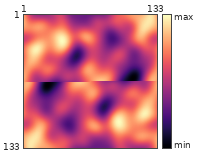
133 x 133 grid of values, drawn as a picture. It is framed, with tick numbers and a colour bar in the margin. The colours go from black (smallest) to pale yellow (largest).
No overall slope runs across the table. A half turn leaves it unchanged. No regular stripes run through it. There are no lone odd cells.
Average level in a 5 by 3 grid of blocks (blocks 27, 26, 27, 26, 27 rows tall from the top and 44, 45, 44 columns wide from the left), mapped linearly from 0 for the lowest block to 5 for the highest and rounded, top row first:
414
500
040
005
414
